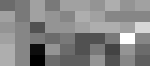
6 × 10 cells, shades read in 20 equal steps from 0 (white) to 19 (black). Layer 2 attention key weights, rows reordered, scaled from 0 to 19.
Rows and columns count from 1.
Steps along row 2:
up down up up down up up same same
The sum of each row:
81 81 75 92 108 111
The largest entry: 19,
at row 6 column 3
